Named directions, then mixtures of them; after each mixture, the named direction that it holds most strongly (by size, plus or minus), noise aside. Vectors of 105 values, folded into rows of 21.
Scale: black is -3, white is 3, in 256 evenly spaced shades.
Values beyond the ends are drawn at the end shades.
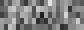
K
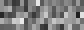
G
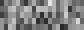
K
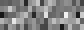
G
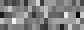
G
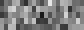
K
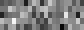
K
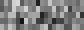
G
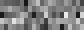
G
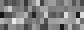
G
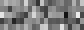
G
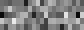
G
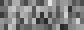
K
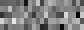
G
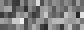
G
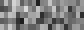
G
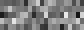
G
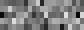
G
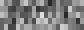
K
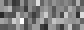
G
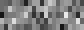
K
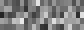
G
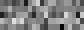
G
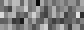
G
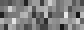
K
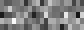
G
